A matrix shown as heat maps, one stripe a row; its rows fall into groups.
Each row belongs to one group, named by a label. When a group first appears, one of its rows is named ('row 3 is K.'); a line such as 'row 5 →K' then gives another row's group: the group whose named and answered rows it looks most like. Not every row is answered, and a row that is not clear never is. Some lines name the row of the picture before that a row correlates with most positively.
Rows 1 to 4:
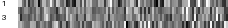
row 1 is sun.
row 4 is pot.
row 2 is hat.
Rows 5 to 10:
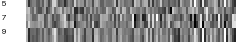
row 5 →hat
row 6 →sun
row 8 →pot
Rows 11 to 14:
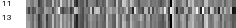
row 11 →sun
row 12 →hat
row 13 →sun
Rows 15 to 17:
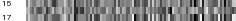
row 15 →pot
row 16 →sun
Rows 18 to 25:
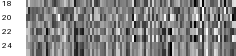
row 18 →pot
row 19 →hat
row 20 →hat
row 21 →pot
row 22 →sun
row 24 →sun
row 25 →sun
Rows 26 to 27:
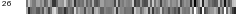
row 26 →pot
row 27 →hat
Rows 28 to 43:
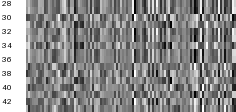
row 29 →pot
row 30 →hat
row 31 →sun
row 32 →pot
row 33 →pot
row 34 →sun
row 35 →pot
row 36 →pot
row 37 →hat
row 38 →hat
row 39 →sun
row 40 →hat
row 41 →pot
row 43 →hat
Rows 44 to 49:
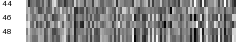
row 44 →hat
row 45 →sun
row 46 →pot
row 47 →sun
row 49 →pot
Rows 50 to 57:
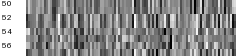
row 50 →pot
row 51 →pot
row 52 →hat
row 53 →hat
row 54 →sun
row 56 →sun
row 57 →hat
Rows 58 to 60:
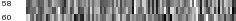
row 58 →hat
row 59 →hat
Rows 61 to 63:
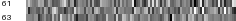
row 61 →pot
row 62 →hat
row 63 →sun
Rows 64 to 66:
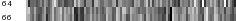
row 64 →hat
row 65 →sun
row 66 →sun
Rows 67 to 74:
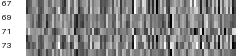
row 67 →hat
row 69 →sun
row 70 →sun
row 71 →pot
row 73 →hat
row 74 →sun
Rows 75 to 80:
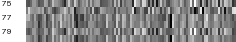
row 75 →hat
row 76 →pot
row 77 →sun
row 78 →sun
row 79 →hat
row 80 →sun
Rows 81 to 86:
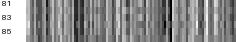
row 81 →sun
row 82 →sun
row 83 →sun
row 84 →sun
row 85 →sun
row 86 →sun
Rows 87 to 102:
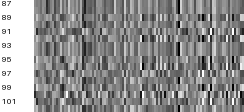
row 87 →sun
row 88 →sun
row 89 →pot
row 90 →sun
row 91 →hat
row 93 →sun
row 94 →sun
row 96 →pot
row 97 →hat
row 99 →pot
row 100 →hat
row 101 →hat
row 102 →sun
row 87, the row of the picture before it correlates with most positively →86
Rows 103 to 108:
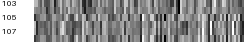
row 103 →sun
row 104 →sun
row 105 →hat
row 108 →hat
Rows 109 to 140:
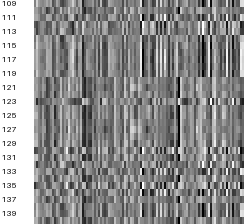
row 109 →pot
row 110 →sun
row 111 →pot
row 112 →hat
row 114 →pot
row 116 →pot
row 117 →pot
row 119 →pot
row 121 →sun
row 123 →hat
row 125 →sun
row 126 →sun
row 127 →sun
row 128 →sun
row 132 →hat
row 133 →pot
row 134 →sun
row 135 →hat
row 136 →pot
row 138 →pot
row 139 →pot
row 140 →sun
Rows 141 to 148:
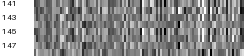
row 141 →hat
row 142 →hat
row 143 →hat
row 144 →sun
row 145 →hat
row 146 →hat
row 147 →sun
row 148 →pot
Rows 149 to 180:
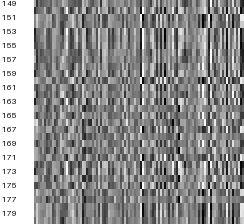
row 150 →hat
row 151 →pot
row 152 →pot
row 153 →hat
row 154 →hat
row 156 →hat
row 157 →hat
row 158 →hat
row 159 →hat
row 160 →pot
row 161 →hat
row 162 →hat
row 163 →hat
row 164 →sun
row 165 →hat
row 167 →pot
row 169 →hat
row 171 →pot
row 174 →sun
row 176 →pot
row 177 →sun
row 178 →pot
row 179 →pot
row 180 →pot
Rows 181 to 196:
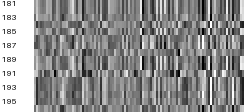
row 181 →pot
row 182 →pot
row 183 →pot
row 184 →hat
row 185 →pot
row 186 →hat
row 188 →sun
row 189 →pot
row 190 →pot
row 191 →sun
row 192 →hat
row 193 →hat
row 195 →hat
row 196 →pot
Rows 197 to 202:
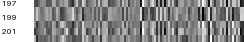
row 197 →hat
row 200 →hat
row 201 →hat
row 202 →hat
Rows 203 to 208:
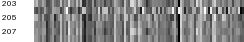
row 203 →sun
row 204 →hat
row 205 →sun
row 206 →sun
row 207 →sun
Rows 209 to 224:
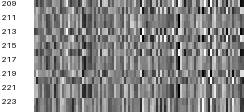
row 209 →hat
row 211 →sun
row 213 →hat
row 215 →sun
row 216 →hat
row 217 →sun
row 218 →sun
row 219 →pot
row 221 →sun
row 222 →sun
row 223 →hat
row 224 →hat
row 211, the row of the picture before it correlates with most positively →208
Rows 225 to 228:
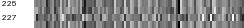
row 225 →sun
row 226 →sun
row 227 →hat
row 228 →sun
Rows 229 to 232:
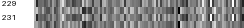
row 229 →hat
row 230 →sun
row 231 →hat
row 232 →sun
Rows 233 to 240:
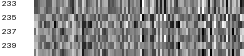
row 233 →hat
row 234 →hat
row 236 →sun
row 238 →pot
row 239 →sun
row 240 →pot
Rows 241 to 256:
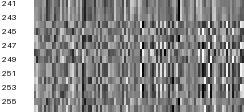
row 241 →sun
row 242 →sun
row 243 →sun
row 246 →sun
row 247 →pot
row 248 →hat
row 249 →hat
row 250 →pot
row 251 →pot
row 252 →sun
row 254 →pot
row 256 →sun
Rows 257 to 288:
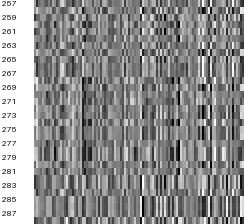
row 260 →sun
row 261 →hat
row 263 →hat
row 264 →pot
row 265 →hat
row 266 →hat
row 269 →pot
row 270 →sun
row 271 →sun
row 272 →pot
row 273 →pot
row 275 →pot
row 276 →pot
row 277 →sun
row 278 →sun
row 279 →sun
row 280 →pot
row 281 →sun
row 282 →hat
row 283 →hat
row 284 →hat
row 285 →pot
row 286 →pot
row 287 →pot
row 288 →hat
